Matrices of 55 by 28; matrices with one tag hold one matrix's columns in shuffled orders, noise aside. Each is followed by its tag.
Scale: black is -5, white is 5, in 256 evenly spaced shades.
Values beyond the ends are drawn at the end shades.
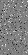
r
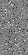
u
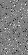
u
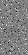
u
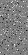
r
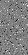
u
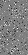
u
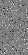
u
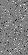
u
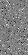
u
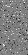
r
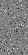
u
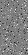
u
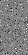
u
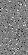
u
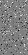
r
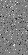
r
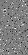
u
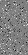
u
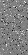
r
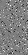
u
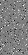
u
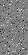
u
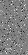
u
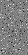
u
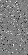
r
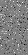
r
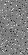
u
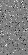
r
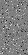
u
